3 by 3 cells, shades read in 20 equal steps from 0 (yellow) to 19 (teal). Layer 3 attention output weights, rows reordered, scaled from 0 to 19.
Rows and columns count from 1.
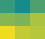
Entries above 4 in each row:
3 3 1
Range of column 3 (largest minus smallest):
9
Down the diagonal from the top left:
16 10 5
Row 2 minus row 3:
9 6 1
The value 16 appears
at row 1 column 1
